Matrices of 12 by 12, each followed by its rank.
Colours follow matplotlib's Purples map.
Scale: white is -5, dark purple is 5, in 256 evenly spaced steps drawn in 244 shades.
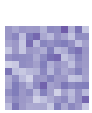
full rank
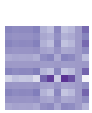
one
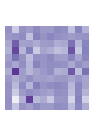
two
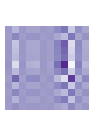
one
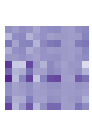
two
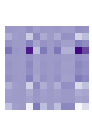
one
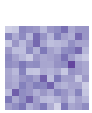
full rank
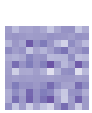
two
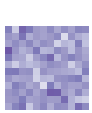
full rank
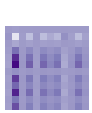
one
